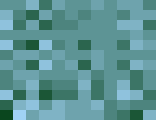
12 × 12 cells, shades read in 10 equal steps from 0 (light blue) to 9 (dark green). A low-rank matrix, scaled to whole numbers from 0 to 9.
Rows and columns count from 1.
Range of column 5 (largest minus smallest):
4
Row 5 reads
1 6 8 1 5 4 7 4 4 6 2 3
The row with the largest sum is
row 10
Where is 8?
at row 5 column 3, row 10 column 4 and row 12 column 11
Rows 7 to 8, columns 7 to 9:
7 3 4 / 3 5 4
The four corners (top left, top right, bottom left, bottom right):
4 5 9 2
